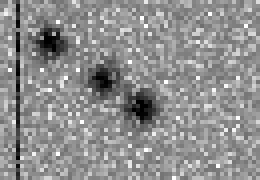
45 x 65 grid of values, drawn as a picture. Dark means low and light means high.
The halves do not mirror each other. The centre is the ninth with the lowest average. There are no regular stripes. Three dips sink into the field. Column 5 differs from the columns beside it.
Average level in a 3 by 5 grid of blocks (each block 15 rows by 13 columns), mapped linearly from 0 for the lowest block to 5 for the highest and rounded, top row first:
2 3 5 5 5
4 3 0 5 5
4 5 4 5 5
